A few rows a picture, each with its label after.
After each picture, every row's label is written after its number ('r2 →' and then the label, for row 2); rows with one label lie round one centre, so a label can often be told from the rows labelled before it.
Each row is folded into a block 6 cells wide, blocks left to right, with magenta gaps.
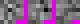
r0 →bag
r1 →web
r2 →web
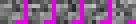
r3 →web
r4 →web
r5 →web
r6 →web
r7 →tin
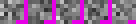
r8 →tin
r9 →web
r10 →bag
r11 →bag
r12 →tin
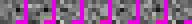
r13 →web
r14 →web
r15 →bag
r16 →bag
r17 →bag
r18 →web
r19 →bag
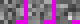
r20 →bag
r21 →tin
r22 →web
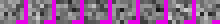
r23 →tin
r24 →tin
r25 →web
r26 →web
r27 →bag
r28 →web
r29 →bag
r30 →tin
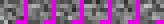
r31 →bag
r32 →web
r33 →web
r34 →web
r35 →web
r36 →web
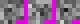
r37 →bag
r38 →tin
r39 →bag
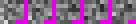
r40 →bag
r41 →bag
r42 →web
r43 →web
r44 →web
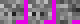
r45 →tin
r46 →tin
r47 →web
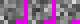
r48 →bag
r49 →bag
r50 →tin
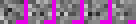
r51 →bag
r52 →tin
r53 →tin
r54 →tin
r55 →tin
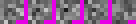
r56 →bag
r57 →bag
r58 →bag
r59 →bag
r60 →web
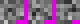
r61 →bag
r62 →bag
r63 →web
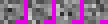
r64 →bag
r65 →bag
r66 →tin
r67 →web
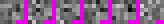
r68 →web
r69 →bag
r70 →bag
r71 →web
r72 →web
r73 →tin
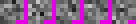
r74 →web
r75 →tin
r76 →web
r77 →web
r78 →bag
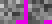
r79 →tin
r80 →web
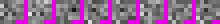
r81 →tin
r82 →tin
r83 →web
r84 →bag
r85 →bag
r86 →tin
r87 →bag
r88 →bag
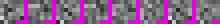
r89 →bag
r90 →web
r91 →bag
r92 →web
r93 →web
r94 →bag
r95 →bag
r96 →bag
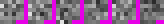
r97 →tin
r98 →tin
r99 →bag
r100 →web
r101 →tin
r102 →web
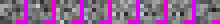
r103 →web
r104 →web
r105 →bag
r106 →bag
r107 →tin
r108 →tin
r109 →tin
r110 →web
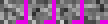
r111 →bag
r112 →bag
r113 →bag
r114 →web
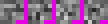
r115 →web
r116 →web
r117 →tin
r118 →bag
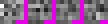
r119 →tin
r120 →web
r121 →web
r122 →web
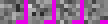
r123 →web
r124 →tin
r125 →bag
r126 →bag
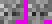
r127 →tin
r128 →tin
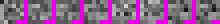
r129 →bag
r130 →web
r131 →web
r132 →web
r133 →tin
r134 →tin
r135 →web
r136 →web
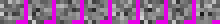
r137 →tin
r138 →bag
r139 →web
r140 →bag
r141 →tin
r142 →bag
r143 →bag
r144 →tin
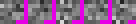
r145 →web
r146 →web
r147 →bag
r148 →web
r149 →bag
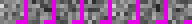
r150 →tin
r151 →web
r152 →web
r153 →bag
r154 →tin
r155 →web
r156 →bag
